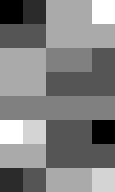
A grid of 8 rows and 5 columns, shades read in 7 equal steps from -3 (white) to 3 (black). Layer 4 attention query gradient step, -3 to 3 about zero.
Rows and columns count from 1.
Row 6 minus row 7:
-2 -1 0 0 2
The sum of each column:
0 -1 0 0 0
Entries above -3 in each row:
4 5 5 5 5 4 5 5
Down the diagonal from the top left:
3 1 0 1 0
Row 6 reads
-3 -2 1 1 3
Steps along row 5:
same same same same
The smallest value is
-3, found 2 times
